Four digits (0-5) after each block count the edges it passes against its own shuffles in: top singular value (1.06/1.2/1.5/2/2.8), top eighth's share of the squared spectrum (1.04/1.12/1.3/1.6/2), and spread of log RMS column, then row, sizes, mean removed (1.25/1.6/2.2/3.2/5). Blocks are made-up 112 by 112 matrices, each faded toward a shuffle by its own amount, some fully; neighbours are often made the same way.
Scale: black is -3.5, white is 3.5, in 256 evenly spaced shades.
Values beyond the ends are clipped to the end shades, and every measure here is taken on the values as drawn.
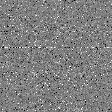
2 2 0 2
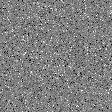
0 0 0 0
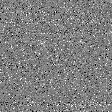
1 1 0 2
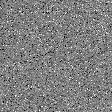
0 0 0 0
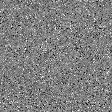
0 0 0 1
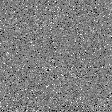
1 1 0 2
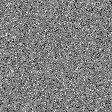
0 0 0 0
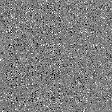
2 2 3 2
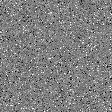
1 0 1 0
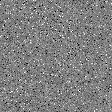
0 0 0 0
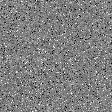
0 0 0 0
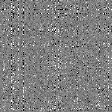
2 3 4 3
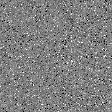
1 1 2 1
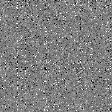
2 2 2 2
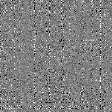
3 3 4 3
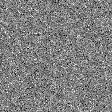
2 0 0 0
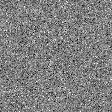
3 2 0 0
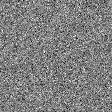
1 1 0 0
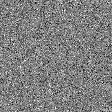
2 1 0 0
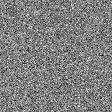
2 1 0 0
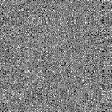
4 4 2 2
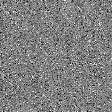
3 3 1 1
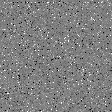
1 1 0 1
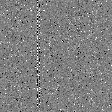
3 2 2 0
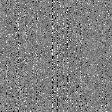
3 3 3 0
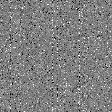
2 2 2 0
